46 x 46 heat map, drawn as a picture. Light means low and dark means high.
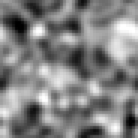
No overall slope runs across the table. The ninth with the lowest average is the top right. Neither half mirrors the other. The ninth with the highest average is the top left. No lone cell stands out from its neighbours. No single row or column stands out from its neighbours. The field is mottled with small blotches.
